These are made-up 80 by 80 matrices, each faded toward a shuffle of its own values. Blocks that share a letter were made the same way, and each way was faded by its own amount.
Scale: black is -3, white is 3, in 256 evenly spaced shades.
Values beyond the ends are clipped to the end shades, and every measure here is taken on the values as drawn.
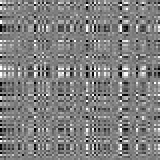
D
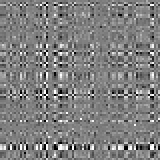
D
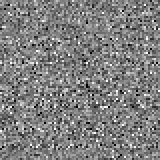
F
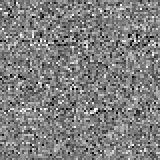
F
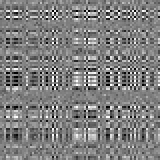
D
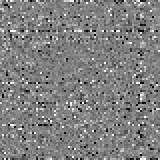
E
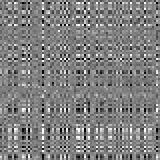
D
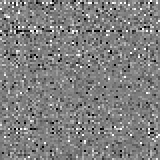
E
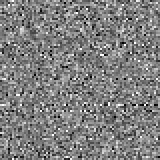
F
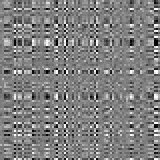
D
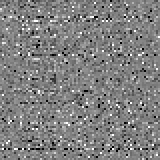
E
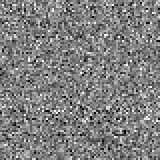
F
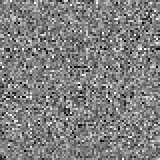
F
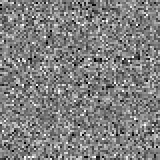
F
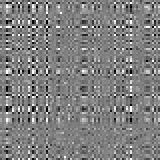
D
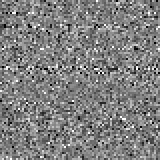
F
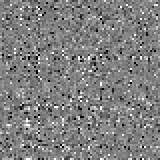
E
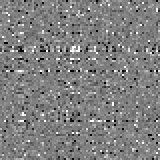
E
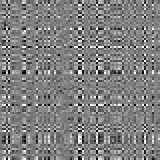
D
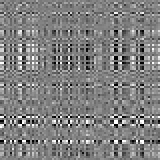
D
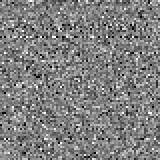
F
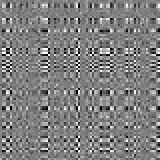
D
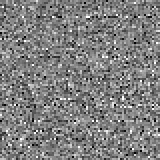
F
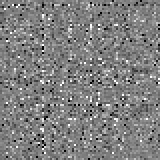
E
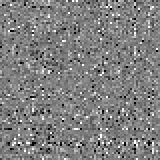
E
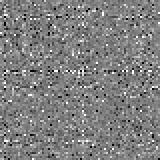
E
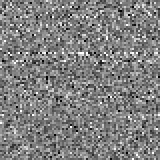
F
